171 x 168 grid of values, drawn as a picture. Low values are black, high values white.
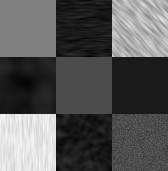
The table splits into 3 rows of 3 panels. Panel 1,1: middling, flat. Panel 1,2: very low, streaked across, faint in contrast. Panel 1,3: high, slanting down to the right. Panel 2,1: very low, smooth, faint in contrast. Panel 2,2: low, flat. Panel 2,3: very low, flat. Panel 3,1: very high, streaked downward, faint in contrast. Panel 3,2: very low, blotchy, faint in contrast. Panel 3,3: low, fine-grained, faint in contrast.
